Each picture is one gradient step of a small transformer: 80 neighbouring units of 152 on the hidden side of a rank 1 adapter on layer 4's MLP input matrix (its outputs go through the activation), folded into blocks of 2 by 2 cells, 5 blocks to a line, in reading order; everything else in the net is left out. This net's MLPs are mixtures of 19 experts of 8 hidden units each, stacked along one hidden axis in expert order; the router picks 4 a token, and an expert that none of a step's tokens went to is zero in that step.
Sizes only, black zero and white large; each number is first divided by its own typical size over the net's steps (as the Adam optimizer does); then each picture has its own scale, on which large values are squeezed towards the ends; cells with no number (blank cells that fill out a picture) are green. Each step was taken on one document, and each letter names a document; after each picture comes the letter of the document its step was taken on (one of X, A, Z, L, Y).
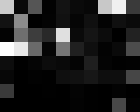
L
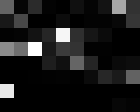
L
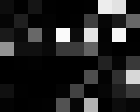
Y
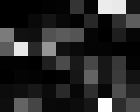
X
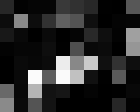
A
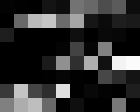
A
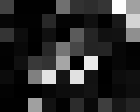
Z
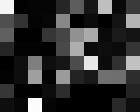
Z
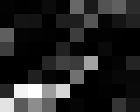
A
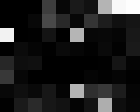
X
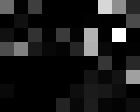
Y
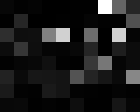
Y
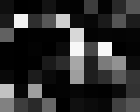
A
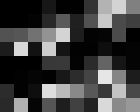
X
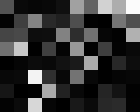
Z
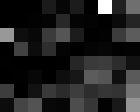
X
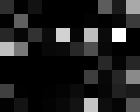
Y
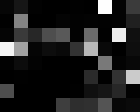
Y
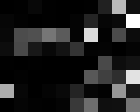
Y
